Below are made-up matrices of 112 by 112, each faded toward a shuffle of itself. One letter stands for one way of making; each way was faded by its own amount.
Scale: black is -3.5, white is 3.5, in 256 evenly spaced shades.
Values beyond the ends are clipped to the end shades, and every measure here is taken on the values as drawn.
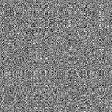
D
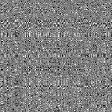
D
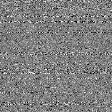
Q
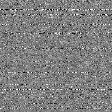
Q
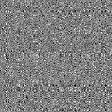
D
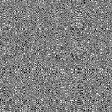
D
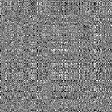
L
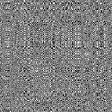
L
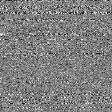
Q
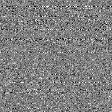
Q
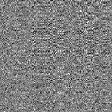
D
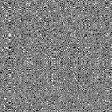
D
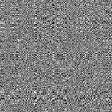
L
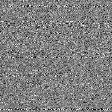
Q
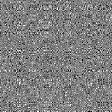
D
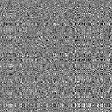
L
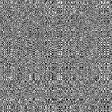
L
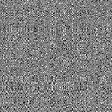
D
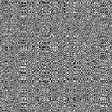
L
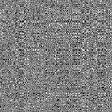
D
